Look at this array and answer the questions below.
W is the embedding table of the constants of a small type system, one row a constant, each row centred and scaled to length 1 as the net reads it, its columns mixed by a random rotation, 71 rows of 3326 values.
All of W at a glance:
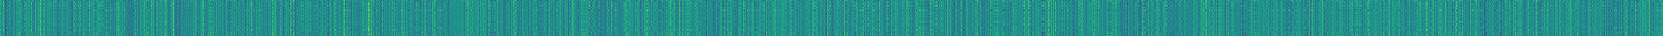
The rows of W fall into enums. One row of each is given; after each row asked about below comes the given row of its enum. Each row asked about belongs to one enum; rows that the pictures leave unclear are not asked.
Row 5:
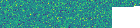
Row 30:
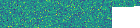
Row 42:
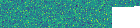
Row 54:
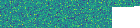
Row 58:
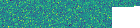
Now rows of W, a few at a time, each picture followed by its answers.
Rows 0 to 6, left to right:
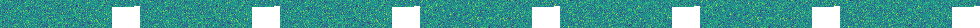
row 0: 42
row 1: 42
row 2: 42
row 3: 5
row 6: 58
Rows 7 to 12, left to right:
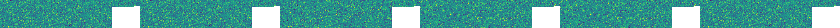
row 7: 58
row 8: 58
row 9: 30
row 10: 5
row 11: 5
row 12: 58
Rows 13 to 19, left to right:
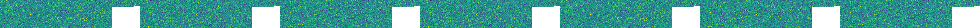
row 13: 5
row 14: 58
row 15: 54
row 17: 5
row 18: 30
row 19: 54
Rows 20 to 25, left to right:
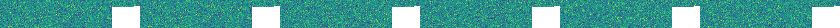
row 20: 30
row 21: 30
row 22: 42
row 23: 54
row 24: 5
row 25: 58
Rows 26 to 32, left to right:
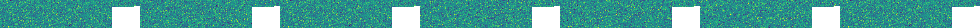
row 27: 42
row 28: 58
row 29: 54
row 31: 5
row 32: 58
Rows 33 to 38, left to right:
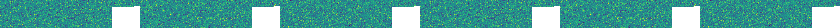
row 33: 54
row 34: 5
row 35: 58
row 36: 54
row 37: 5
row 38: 58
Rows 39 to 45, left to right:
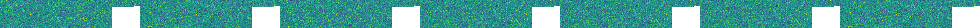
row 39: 5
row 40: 30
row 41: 58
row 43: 42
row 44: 42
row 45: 30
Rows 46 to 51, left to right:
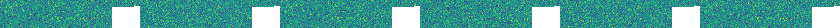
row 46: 5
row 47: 58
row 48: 5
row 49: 42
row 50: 58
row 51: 5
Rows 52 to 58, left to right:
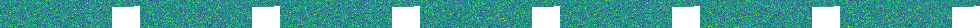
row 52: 54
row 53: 58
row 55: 5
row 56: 54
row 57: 30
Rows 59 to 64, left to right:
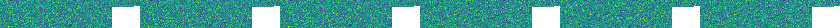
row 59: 58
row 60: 58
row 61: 58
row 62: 54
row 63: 5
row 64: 54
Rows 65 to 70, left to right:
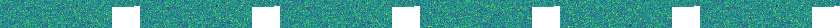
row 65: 42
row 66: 42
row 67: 42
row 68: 30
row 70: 42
